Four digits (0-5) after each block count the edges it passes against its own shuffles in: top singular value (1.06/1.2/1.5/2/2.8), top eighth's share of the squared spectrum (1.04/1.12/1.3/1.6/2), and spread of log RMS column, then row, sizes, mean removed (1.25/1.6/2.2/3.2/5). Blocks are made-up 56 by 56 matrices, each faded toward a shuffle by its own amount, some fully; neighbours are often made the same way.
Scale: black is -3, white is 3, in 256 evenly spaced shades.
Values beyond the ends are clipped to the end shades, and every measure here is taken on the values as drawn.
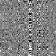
4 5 3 2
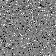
2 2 0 0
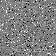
0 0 0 0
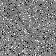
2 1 0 0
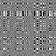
5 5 4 4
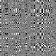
4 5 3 3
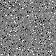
1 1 0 0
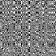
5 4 3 2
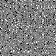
3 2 0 1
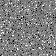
0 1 0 0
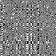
4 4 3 2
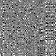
4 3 2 2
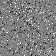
0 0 0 0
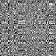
4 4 2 2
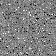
1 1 0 1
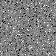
0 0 0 0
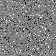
0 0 0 0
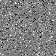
1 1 0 1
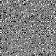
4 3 1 2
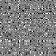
4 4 2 2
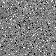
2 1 0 0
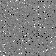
2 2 1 0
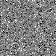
0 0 1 0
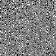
1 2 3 0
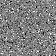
0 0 0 0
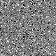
1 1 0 0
